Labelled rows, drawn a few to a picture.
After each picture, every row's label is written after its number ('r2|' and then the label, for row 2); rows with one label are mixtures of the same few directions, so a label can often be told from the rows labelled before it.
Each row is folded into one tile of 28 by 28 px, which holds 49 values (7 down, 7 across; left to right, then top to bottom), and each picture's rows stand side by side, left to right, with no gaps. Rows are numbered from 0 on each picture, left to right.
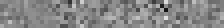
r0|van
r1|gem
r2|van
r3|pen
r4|gem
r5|gem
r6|van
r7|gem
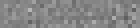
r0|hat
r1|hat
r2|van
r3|van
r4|gem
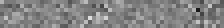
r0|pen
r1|van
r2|van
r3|pen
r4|gem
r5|gem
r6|gem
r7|hat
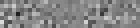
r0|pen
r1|van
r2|van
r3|pen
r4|pen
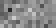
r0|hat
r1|hat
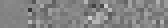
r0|gem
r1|hat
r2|van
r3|pen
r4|van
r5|van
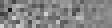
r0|hat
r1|pen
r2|pen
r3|hat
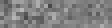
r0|gem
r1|pen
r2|hat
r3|hat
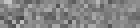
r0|gem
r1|pen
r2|van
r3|van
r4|pen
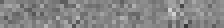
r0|pen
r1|hat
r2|gem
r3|pen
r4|pen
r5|gem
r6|hat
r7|hat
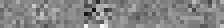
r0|van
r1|hat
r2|hat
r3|hat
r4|pen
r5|hat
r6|gem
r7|van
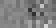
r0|van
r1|hat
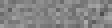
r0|hat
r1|hat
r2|hat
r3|pen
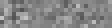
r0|gem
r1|pen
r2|pen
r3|van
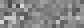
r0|pen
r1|van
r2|pen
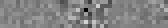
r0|van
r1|pen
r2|gem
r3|hat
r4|pen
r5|gem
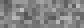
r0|gem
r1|gem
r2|pen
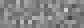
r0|van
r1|pen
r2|hat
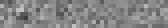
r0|pen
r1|hat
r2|hat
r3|van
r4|pen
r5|hat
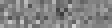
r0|van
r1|van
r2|hat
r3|pen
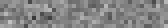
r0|van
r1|pen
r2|gem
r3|pen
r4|van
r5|van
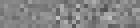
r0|gem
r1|pen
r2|gem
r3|pen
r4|hat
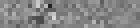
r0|hat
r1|pen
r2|pen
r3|van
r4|pen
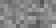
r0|gem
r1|van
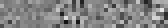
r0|van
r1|pen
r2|van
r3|gem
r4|van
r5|gem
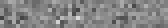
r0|gem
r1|gem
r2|pen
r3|hat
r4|pen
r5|hat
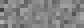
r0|hat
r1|van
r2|pen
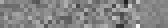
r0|pen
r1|gem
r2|pen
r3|hat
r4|van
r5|hat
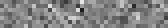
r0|van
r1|gem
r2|gem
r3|gem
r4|pen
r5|gem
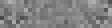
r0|gem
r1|hat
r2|van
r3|gem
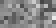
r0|pen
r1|gem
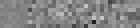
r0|van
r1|hat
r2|hat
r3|van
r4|pen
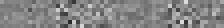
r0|pen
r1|hat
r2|van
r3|hat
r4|pen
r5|gem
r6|van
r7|pen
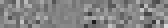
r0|van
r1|van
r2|van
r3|van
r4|van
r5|van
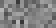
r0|van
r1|gem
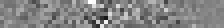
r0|pen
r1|gem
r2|van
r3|gem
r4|hat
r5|gem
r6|van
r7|hat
